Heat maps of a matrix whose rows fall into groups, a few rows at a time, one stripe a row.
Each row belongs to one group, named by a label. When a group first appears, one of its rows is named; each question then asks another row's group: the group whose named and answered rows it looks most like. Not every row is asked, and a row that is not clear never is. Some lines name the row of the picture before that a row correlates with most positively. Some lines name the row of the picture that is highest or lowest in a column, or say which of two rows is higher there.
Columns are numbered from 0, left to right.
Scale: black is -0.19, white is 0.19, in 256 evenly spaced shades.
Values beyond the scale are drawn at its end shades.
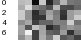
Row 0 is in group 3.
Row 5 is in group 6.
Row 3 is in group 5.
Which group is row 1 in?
3
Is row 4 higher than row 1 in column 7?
Yes
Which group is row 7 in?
3
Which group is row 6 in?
3
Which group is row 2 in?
5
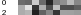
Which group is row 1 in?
3
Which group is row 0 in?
6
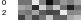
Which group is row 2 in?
6
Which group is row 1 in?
3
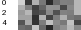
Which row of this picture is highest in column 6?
3
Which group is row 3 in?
3
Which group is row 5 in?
6
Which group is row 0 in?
6
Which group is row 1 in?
5
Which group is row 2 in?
5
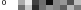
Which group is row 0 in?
3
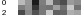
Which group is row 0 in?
5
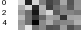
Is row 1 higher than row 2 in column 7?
No
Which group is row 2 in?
5
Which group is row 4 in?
5
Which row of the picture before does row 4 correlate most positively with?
0
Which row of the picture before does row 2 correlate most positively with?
0
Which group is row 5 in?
3
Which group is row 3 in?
5
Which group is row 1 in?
3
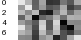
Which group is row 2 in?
6
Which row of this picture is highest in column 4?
7
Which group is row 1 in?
3
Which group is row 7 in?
5
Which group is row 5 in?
3
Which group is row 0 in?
3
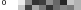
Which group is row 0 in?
5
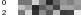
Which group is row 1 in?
5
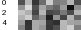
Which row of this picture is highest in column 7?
5
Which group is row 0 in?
5
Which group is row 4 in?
6
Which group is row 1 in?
3
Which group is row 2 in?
3
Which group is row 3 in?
3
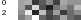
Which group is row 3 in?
6
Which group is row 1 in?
6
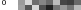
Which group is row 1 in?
6
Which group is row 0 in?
3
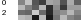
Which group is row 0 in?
5
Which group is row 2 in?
6
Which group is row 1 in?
3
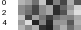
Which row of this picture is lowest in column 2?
4
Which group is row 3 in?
6
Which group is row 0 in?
3
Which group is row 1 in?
5
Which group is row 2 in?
5
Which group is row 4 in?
3
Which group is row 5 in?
6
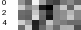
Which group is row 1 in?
6
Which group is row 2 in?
6
